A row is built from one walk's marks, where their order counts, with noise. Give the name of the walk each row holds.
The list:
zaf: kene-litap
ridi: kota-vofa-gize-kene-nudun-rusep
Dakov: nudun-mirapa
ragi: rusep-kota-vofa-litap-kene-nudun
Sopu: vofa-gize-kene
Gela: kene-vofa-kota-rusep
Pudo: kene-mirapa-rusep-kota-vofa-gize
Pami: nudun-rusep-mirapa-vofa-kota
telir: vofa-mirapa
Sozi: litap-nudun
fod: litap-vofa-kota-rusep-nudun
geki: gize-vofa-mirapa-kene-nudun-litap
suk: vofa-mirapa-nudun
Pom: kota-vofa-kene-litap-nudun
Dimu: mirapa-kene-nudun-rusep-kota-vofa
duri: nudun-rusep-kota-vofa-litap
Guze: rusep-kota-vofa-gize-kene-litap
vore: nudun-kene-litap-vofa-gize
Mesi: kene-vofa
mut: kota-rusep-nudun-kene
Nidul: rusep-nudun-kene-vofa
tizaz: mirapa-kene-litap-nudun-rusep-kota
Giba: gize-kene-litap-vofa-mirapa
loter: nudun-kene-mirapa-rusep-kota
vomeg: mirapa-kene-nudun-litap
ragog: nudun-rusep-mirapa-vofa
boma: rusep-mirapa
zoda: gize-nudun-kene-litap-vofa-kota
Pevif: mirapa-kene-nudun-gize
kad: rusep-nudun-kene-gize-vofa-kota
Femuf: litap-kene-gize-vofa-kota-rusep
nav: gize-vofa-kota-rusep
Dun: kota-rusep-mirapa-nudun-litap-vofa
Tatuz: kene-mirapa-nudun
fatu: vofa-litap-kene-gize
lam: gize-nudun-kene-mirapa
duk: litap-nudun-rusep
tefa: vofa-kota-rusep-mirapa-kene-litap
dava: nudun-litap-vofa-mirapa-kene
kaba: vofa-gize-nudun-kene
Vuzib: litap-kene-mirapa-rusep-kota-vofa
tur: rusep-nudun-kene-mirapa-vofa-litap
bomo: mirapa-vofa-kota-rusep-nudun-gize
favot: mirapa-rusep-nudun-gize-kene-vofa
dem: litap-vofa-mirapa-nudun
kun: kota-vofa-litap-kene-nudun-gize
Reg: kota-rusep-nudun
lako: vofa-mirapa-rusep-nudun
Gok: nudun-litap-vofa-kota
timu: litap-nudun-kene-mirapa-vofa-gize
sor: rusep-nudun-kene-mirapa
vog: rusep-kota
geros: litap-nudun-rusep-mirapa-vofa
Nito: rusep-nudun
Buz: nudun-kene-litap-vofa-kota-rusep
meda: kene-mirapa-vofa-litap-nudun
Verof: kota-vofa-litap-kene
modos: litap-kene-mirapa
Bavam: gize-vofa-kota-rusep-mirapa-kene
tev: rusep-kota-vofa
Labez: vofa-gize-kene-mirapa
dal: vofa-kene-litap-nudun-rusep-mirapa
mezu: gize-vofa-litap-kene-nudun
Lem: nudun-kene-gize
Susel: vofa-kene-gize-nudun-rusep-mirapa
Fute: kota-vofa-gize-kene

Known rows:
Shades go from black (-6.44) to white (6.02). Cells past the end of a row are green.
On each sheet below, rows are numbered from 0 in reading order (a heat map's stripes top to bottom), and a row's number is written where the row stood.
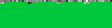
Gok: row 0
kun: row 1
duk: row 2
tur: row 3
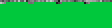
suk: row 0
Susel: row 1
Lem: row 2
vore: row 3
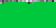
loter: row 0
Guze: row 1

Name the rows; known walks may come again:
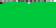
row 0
vore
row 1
loter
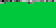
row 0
Reg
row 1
Guze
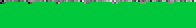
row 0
Lem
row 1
kun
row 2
Pudo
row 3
tizaz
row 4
meda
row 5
duk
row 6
Bavam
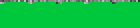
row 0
suk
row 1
duri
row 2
timu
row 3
geros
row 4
mezu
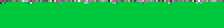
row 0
bomo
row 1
nav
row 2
Susel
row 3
Vuzib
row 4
Gok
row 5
Pom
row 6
Tatuz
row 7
tur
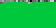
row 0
zoda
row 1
Nito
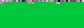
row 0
Verof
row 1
dal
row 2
vog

